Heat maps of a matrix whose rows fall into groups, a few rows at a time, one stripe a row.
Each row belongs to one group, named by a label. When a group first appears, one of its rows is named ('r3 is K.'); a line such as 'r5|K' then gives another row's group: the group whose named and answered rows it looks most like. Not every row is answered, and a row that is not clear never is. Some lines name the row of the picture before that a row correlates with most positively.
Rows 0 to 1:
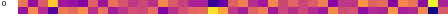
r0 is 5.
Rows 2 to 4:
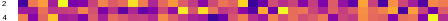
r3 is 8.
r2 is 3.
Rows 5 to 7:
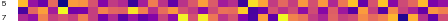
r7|8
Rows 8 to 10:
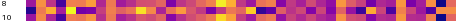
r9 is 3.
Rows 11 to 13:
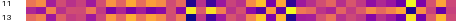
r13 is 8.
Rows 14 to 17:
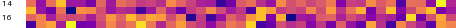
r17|3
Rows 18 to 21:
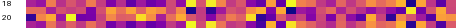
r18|8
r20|3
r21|8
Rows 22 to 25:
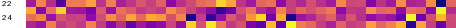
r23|5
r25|8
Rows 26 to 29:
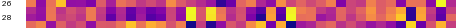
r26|5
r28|8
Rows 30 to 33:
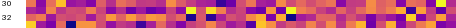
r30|5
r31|8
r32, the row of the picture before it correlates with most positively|29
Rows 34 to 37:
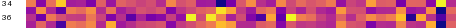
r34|5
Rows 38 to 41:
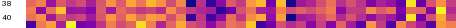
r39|5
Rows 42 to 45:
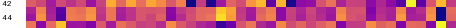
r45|5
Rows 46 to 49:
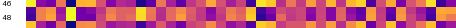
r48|3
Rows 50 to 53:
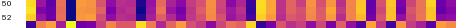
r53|3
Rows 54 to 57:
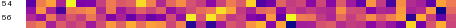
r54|3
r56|8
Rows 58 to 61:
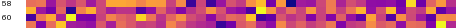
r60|3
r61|5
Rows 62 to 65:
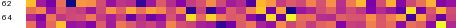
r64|8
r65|5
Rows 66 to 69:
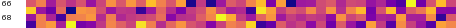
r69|3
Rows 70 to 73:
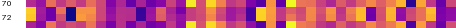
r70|8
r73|8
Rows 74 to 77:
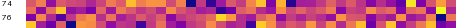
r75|5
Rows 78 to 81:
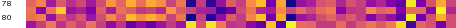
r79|5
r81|8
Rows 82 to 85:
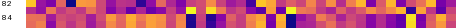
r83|8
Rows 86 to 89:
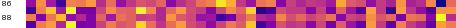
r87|3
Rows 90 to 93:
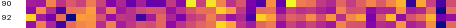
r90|8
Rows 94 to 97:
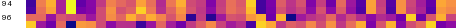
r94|3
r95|3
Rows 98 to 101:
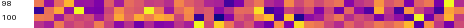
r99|3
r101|8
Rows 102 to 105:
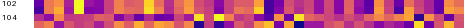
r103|3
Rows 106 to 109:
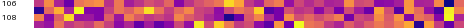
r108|5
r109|8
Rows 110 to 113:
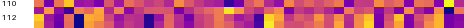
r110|5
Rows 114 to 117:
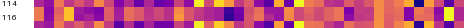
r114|8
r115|5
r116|5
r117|8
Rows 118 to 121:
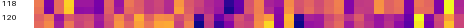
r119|5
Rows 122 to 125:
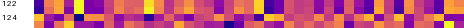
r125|5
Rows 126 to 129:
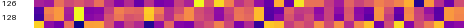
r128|3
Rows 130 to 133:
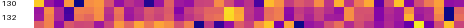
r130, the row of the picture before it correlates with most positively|129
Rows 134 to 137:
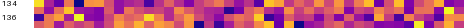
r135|5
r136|3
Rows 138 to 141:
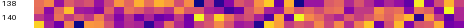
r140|8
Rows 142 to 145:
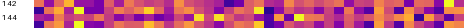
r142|5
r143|3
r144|8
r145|3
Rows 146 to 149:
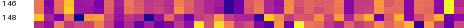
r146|5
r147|5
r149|8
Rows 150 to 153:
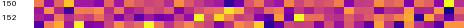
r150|5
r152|8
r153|3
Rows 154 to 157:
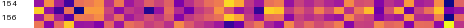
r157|5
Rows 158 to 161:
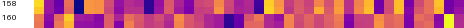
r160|5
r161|5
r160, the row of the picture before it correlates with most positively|157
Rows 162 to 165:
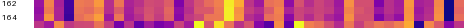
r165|8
